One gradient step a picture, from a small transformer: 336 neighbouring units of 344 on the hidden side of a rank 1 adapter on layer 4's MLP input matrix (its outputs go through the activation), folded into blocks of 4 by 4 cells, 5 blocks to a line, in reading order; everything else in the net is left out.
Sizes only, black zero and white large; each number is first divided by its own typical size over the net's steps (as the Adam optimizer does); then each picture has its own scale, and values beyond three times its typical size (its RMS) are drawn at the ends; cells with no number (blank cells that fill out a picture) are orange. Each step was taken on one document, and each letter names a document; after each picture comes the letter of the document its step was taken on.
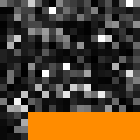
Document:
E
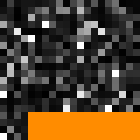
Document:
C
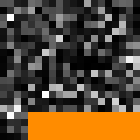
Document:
E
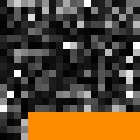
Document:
E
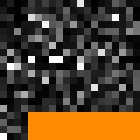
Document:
C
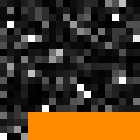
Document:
C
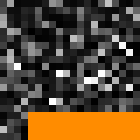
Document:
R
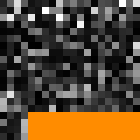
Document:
E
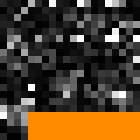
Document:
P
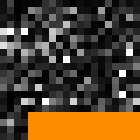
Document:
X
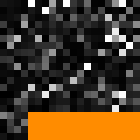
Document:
P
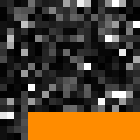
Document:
P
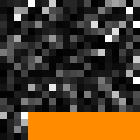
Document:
P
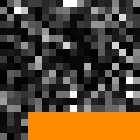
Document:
E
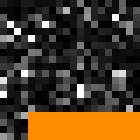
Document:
C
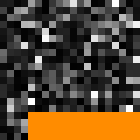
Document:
E
